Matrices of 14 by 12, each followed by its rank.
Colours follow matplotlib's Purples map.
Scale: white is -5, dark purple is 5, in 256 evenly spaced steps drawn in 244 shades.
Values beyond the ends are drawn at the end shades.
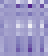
one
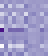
two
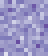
full rank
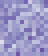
full rank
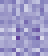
two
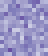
full rank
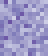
full rank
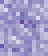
full rank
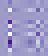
one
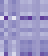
one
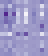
two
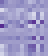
two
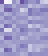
two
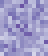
full rank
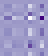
one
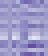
two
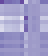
one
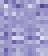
two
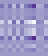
one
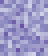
full rank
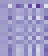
one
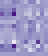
two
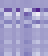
one
